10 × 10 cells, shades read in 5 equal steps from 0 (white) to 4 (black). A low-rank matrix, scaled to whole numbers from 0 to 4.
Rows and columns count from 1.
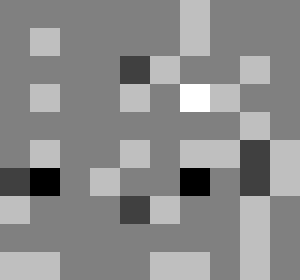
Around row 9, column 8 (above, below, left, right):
2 2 2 1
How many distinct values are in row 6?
3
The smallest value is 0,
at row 4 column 7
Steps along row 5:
same same same same same same same down up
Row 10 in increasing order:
1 1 1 1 1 2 2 2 2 2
